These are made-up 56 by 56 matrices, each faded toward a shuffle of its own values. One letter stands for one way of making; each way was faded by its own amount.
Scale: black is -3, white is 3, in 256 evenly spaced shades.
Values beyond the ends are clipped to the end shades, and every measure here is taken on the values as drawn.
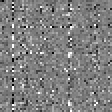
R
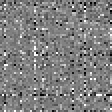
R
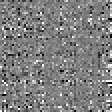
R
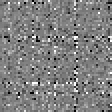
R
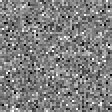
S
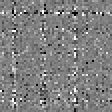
R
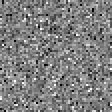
S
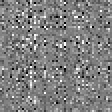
R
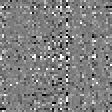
R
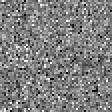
S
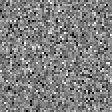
S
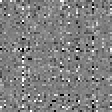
R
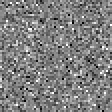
S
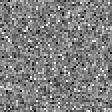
S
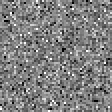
S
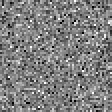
S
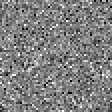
S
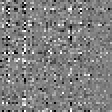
R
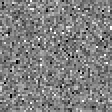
S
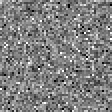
S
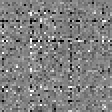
R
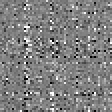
R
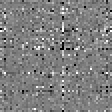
R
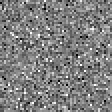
S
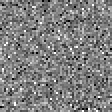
S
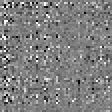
R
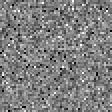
S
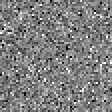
S
